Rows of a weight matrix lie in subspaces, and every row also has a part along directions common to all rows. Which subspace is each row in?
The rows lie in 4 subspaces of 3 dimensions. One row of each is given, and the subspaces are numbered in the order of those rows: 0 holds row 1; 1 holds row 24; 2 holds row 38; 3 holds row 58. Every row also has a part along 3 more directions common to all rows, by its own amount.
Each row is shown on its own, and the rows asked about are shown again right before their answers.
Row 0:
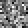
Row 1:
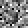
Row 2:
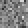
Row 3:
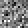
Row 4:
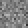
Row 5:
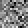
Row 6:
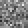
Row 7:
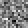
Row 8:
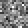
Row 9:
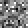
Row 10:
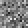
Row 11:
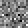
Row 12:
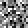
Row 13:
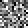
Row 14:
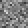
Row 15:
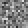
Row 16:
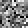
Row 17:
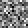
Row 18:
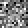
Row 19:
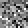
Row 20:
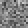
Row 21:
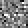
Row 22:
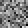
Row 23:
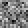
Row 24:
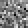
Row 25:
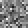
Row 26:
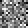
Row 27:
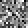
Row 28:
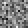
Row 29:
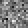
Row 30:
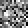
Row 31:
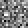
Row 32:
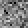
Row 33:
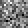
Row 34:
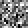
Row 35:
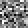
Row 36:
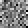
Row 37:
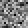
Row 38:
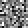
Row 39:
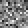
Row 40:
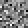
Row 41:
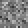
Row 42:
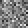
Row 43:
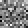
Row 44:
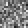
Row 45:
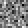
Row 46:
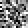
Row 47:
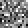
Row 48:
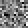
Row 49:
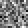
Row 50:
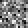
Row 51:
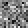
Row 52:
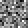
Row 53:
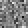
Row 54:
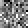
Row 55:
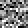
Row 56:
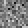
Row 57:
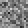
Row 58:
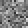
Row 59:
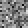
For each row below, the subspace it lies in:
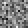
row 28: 1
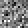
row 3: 3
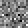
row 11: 3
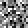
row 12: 3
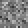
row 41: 1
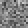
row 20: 3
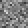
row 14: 0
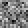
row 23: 1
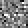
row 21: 3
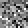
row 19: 1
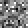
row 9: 2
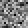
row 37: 0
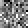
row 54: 0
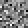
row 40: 0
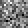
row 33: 0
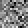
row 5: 2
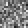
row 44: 1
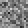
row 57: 1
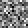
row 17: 0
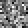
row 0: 2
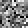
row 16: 3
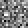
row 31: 3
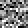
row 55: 2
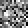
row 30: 3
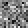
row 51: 1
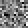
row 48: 3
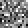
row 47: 3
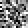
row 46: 2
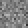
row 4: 3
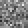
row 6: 0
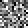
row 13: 0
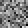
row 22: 3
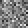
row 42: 0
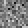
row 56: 2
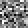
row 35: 3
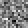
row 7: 1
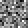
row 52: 1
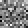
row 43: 0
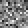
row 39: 1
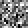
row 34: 0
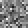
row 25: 2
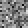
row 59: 2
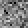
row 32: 0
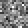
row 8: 2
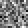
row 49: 2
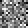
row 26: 0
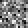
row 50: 1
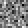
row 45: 2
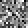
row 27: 1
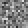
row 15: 1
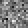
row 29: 1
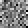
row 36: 0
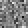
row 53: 2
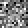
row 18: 2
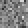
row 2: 2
